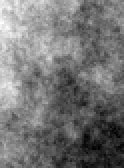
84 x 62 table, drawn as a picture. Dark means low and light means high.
Ninth with the lowest average: bottom right. Slope: up to the top left. Ninth with the highest average: top left. Mirror symmetry: none.
